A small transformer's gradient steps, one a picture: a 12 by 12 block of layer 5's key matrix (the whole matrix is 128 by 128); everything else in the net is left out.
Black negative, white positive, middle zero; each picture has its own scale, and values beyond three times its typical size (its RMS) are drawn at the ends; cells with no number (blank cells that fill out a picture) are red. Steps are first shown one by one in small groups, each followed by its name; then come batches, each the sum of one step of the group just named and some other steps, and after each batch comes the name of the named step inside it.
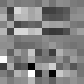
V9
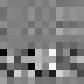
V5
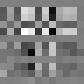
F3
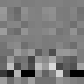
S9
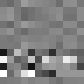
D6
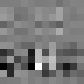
V5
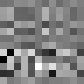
V5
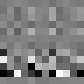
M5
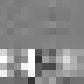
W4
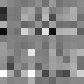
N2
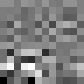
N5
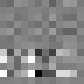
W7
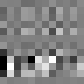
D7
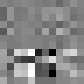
N2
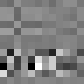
W7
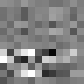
N5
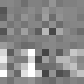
N2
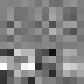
N5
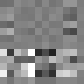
W7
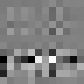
D7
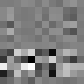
N5
